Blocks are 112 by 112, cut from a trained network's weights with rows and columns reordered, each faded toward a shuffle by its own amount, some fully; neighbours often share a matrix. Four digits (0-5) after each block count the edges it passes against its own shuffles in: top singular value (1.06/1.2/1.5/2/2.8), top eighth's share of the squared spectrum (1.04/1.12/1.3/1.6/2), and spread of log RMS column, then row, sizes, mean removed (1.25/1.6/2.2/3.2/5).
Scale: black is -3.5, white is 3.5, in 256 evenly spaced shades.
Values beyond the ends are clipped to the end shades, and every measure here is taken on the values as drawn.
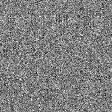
3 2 0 1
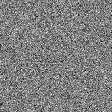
2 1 0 0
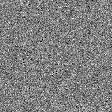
2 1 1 0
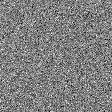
0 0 0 0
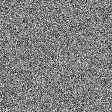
0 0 0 0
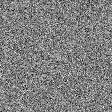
0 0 0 0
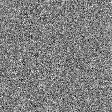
2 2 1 0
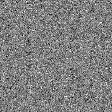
3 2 1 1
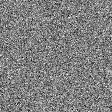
0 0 0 0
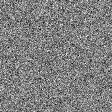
1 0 0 0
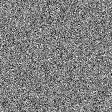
0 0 0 0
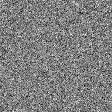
1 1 0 0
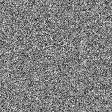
2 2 0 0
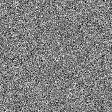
2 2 0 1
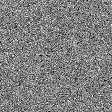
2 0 0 0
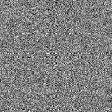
4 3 2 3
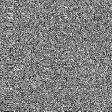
4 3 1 2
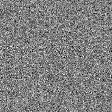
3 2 0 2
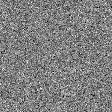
2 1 0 0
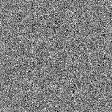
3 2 1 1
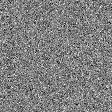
1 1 0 0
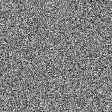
3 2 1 0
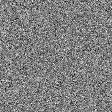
2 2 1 1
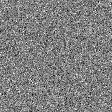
1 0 0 0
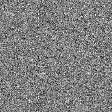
3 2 1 1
